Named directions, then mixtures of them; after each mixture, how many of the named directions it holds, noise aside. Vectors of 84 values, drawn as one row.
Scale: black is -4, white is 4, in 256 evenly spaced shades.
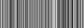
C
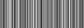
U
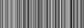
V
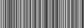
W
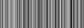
one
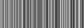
three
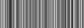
three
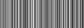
three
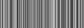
two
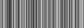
one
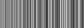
three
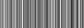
three
